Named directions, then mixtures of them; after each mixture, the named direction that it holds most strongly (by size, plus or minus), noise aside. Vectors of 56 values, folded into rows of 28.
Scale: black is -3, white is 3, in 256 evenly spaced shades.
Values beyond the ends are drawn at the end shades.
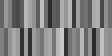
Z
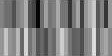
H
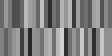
Z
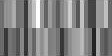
H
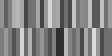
Z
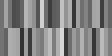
Z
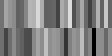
H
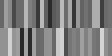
Z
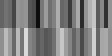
H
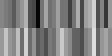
H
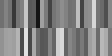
H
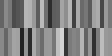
Z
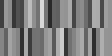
Z
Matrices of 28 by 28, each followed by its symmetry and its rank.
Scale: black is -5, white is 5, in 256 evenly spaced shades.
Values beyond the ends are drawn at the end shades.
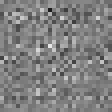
neither, rank five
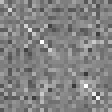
symmetric, rank five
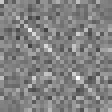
symmetric, rank five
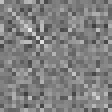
symmetric, rank five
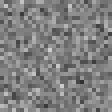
neither, full rank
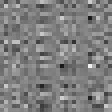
neither, rank three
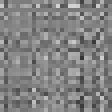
neither, rank three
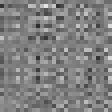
neither, rank three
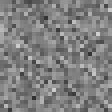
antisymmetric, full rank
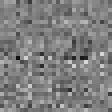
neither, rank five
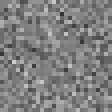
antisymmetric, full rank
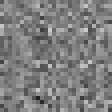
neither, rank five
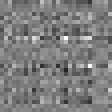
neither, rank three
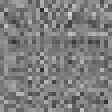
neither, rank five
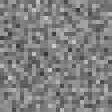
antisymmetric, full rank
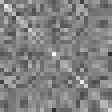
symmetric, rank five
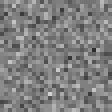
antisymmetric, full rank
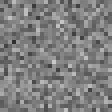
neither, full rank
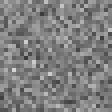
neither, full rank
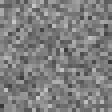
neither, full rank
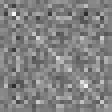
symmetric, rank five
